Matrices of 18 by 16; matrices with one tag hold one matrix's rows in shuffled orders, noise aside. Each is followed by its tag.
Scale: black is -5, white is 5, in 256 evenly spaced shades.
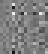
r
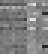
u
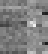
u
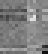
u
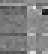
u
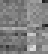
u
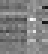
u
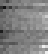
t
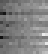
t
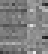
u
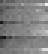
t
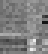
u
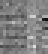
u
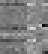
u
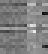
u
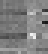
u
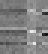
u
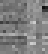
u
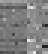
u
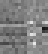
u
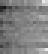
t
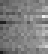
t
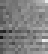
t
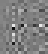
r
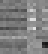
u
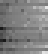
t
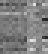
u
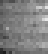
t
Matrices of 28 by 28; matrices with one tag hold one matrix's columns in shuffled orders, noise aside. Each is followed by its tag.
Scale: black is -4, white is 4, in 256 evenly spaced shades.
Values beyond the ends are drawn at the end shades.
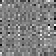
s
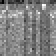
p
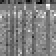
p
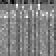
p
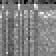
p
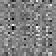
s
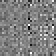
s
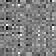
s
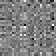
s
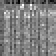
p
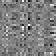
s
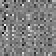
s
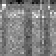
p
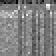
p
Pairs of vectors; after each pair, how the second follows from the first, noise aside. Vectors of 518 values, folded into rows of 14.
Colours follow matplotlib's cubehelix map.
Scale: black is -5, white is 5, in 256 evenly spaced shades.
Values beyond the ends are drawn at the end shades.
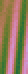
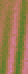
shrunk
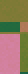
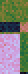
scaled up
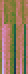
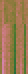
shrunk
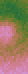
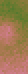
shrunk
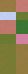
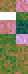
scaled up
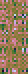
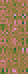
shrunk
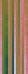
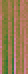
shrunk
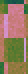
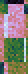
scaled up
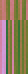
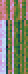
scaled up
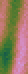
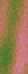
shrunk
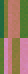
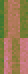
shrunk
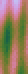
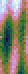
scaled up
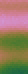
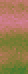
shrunk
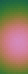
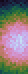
scaled up
